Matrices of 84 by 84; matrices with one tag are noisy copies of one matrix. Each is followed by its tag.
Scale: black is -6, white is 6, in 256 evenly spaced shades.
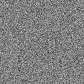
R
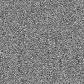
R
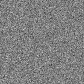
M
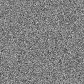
R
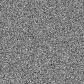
M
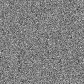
R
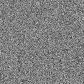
R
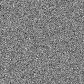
M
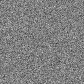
M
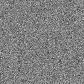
R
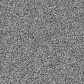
M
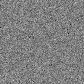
M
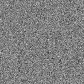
R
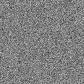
R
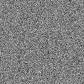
R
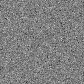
M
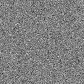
R
